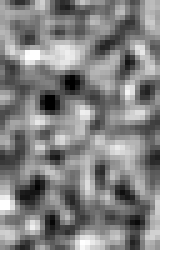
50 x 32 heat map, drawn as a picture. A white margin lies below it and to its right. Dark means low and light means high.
Odd rows or columns: none. Average level on the scale: 50%. Histogram: bell-shaped. Grain: blotchy.
